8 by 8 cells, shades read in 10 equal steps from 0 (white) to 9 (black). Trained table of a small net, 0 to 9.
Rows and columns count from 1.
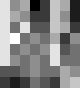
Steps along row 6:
up up down up down up same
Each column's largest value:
7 8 7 9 7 7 7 8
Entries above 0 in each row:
8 8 8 7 8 8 8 8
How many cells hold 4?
11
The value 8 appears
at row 1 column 8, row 2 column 8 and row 8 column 2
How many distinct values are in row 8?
6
